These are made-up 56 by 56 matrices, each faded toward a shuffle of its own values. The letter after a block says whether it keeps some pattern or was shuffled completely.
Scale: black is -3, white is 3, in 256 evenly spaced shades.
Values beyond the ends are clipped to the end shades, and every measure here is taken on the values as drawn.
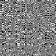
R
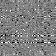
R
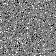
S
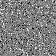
S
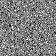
S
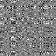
R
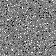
S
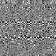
R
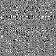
R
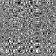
R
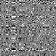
R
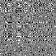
R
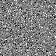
S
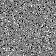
S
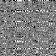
R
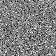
S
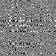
R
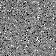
S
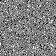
S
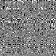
R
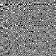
R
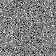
S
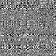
R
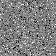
S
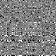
R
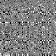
R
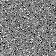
S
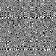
R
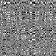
R
